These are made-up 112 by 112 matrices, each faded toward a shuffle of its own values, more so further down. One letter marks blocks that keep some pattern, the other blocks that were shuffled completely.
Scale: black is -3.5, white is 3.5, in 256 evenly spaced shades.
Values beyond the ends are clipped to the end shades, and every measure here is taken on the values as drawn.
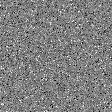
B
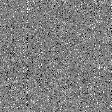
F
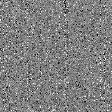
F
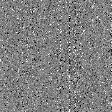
F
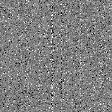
F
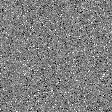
B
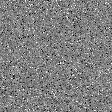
B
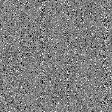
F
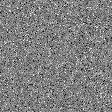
B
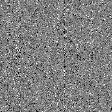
F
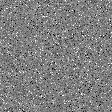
B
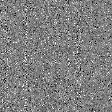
F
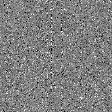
F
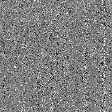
F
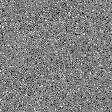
B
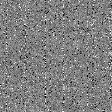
F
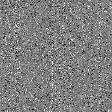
F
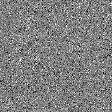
F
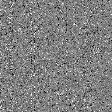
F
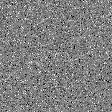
B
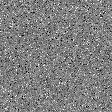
B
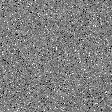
B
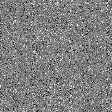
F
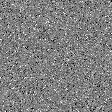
B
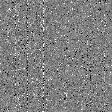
F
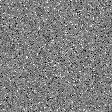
B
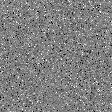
B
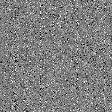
F
